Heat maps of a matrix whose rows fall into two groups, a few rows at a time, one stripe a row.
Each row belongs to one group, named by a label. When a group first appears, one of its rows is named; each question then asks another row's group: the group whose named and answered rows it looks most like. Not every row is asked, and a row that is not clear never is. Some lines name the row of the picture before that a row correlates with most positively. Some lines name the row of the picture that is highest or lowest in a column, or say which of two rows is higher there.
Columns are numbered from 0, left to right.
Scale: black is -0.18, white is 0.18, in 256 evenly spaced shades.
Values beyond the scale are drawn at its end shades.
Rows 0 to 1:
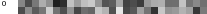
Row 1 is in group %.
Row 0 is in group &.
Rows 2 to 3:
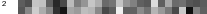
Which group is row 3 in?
&
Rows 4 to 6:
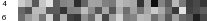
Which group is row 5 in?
&
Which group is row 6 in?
%
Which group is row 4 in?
%
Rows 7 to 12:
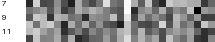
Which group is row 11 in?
%
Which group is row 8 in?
&
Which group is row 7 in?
%
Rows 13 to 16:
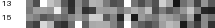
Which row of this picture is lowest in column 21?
13
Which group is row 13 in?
&
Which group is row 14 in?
%
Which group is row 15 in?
&
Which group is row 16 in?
&
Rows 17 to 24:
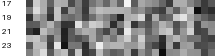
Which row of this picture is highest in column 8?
21
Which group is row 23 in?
%
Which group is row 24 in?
%
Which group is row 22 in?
%
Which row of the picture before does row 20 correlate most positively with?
13
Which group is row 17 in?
%
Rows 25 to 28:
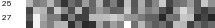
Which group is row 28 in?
%
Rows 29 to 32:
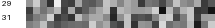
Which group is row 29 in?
%
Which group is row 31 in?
&
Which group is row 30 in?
%
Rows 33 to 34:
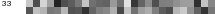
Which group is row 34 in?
%
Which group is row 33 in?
&
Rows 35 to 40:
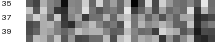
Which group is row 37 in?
%
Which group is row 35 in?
&
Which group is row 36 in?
&
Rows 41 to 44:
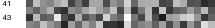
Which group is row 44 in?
&
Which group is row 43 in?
%
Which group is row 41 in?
%
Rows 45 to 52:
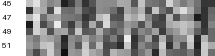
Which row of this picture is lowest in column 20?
51
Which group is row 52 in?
&
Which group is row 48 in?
%
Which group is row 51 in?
&
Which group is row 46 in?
%
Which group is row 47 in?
%
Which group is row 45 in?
%
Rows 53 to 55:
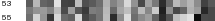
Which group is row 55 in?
%
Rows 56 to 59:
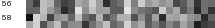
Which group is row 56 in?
&
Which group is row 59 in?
%
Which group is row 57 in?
&
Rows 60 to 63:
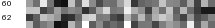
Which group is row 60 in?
&
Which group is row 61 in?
%
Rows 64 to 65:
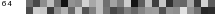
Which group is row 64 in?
&
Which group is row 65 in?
%
